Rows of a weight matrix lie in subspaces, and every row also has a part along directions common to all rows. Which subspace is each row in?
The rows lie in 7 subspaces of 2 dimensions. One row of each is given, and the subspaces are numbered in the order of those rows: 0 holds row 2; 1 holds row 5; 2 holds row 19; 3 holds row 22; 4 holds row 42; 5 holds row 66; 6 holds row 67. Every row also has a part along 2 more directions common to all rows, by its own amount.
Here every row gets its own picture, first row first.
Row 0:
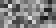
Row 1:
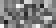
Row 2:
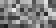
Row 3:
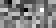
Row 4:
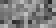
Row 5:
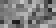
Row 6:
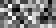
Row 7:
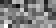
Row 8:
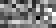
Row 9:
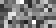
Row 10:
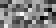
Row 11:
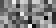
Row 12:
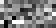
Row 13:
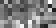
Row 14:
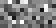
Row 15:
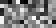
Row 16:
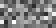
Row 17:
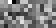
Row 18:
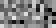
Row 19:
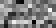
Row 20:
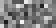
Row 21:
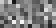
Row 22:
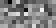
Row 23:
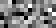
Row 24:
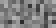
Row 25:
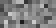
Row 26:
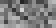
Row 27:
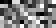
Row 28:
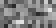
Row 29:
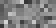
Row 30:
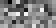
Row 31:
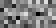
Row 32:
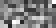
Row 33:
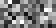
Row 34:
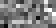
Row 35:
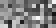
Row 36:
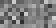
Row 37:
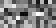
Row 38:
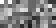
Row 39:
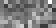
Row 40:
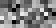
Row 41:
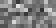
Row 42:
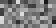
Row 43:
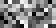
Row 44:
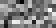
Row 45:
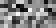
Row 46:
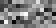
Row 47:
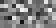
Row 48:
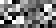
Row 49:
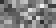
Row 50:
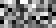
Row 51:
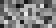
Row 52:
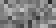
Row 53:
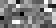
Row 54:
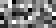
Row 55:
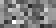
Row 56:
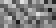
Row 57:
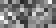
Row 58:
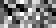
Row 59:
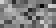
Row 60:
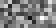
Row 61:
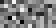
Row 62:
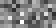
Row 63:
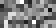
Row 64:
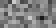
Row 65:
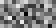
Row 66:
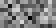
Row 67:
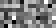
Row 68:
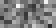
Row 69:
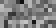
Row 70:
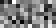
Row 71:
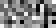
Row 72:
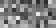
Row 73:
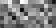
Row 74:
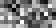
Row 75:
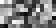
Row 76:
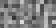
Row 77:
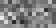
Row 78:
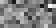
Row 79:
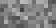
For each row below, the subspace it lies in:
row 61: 3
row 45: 3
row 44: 2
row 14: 4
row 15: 4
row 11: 3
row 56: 0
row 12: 3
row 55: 5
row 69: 2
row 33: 5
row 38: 1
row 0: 5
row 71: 6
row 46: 0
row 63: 2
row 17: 5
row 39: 1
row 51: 2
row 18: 6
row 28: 0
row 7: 6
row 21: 3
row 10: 5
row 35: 6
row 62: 0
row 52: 1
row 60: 5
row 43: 1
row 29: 2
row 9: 2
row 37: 0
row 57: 1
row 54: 5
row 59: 4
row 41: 3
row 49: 4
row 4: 1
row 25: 2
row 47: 3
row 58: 1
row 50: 4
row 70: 3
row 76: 6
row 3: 3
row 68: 2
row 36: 4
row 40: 0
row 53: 4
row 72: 0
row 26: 0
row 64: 5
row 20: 2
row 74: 0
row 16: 4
